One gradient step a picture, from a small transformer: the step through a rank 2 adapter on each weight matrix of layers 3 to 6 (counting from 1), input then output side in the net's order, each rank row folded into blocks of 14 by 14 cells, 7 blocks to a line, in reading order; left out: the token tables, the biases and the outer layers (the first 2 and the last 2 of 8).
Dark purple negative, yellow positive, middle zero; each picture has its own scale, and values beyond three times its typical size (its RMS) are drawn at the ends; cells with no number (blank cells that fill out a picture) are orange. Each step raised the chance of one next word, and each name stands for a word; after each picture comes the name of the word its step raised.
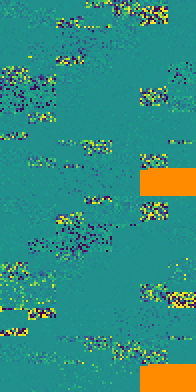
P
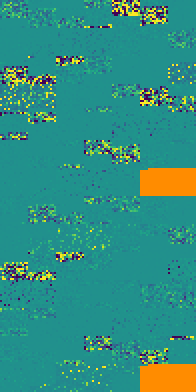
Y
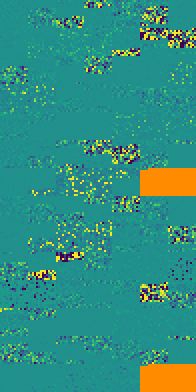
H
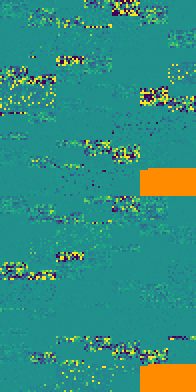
Y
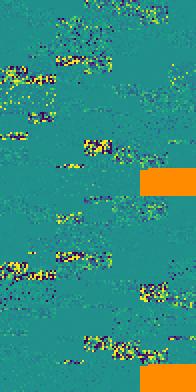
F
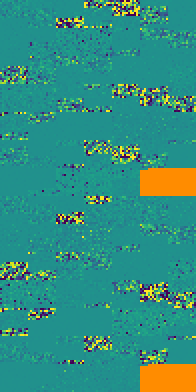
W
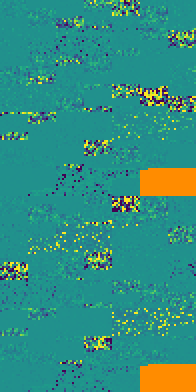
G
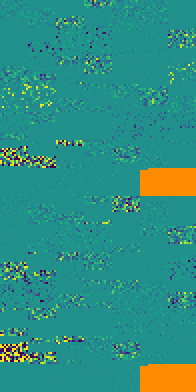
F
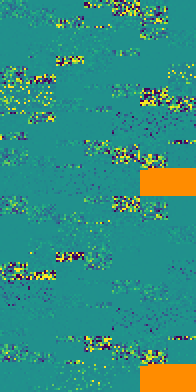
Y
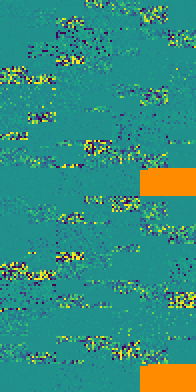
F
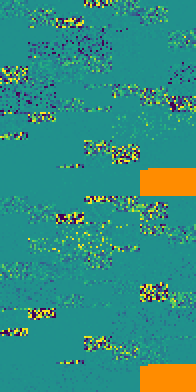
W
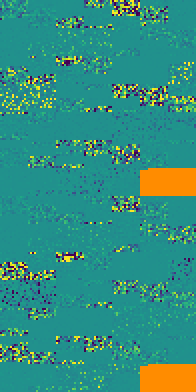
Y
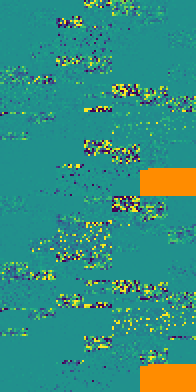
G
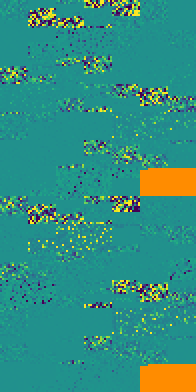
G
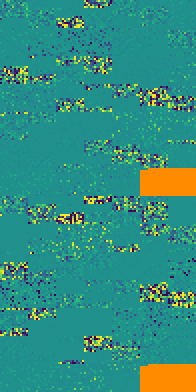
W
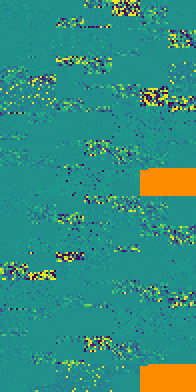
Y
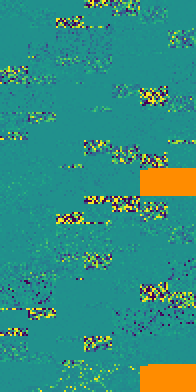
W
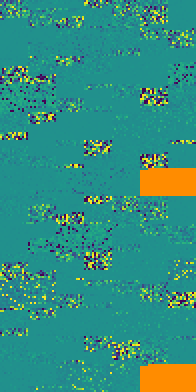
P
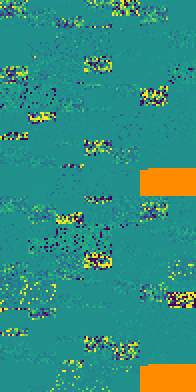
P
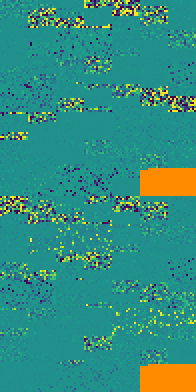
G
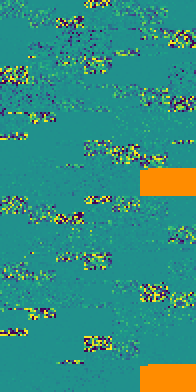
W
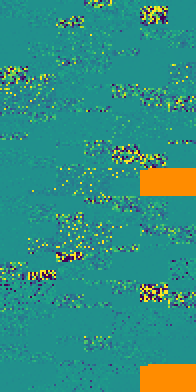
H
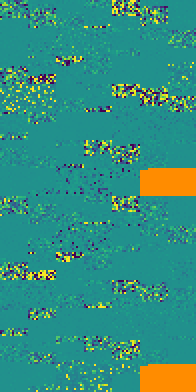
Y
